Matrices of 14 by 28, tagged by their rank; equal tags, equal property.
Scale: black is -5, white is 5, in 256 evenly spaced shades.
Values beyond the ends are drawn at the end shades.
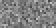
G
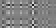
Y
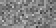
G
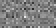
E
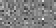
E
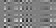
Y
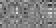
E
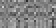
E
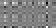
Y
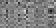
E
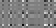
Y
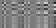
Y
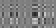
Y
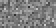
G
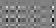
Y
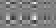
Y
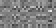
E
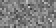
G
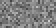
G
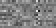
E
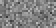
G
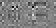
E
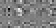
E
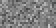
G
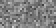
G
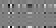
Y
